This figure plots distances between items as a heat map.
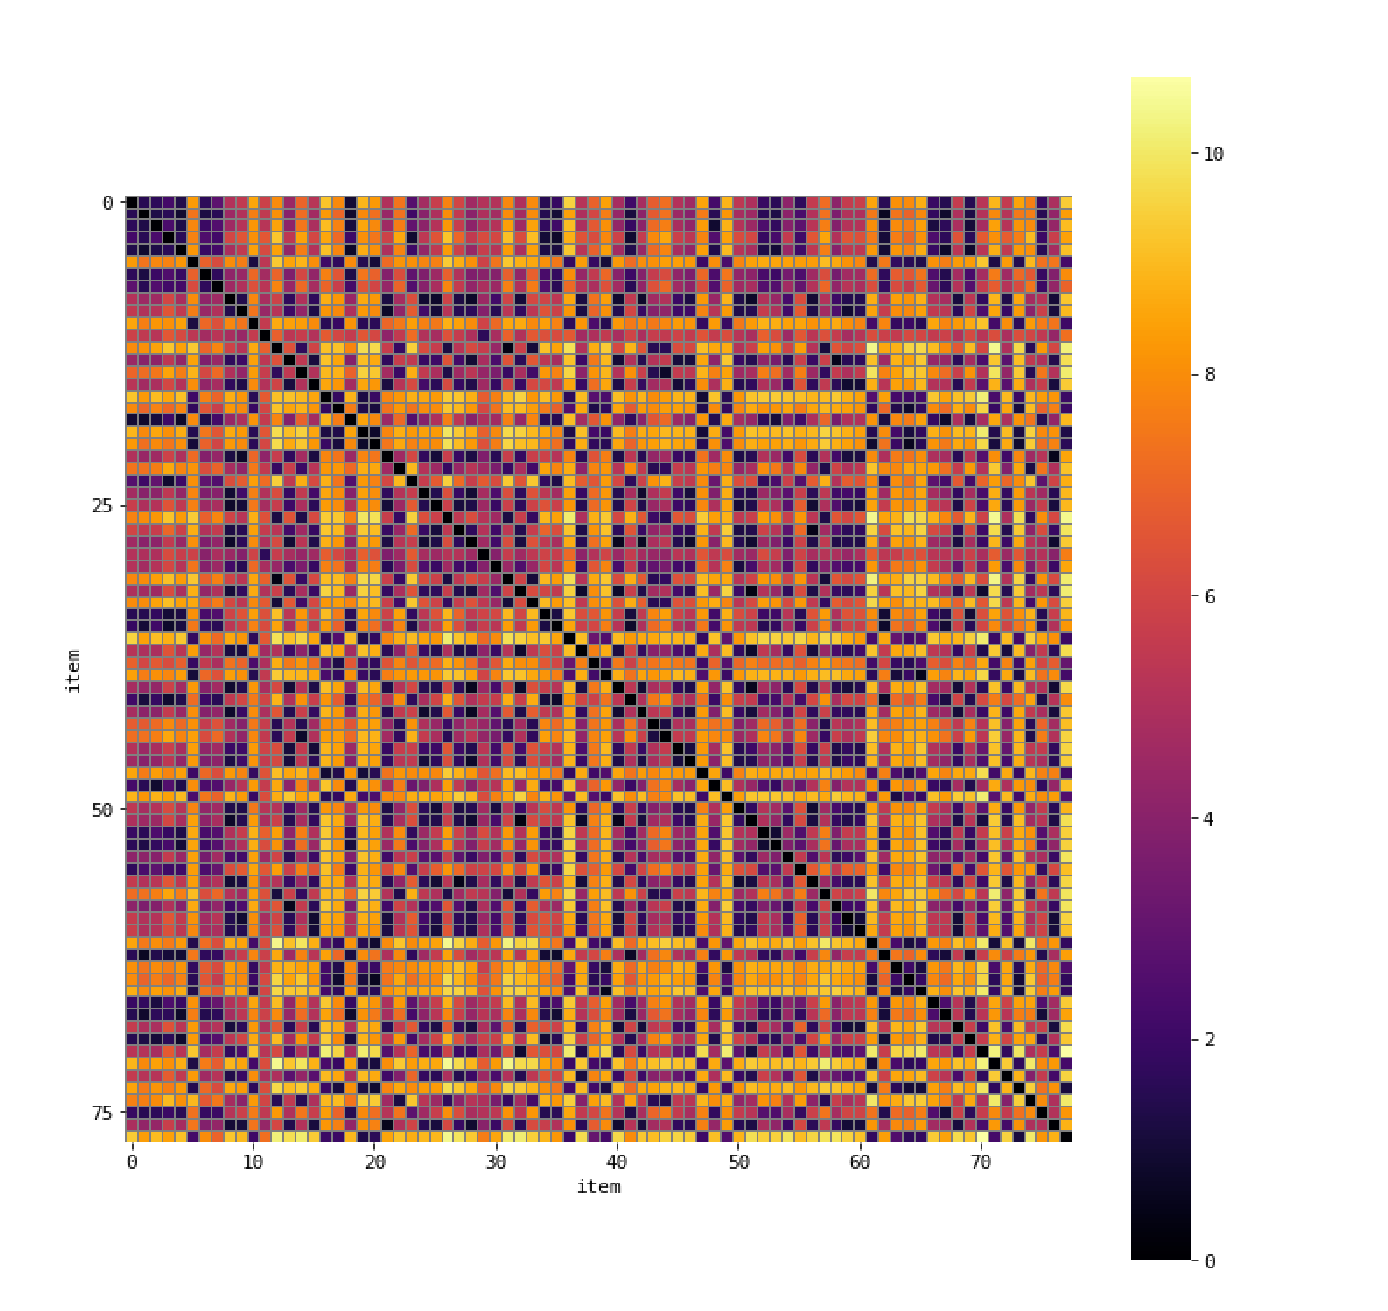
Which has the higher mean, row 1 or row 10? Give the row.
10
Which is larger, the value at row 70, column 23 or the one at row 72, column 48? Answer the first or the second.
the first
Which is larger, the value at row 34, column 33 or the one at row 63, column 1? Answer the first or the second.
the first
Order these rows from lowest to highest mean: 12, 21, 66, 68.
21, 68, 66, 12
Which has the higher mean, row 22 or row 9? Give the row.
22
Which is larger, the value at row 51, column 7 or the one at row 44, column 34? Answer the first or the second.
the second
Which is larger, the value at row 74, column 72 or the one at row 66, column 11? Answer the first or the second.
the second
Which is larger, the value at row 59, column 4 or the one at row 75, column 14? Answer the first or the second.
the second
